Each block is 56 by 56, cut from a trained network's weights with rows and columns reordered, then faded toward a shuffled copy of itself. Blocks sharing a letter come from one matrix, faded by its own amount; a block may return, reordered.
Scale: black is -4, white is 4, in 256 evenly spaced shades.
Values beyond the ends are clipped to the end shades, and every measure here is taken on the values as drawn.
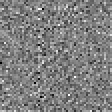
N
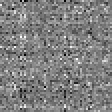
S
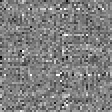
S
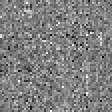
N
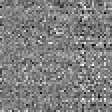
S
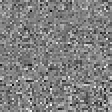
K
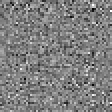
K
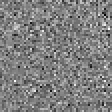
K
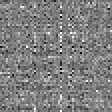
S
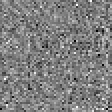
N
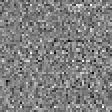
K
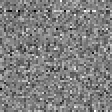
N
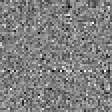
N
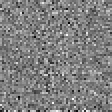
N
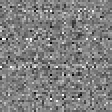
S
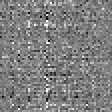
S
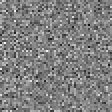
N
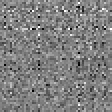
S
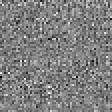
K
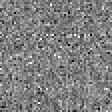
N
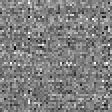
S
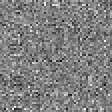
K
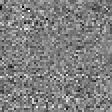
K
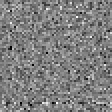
N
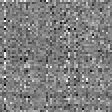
S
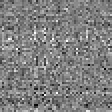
S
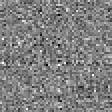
K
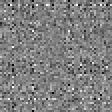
S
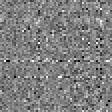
S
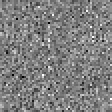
N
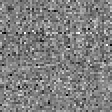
N
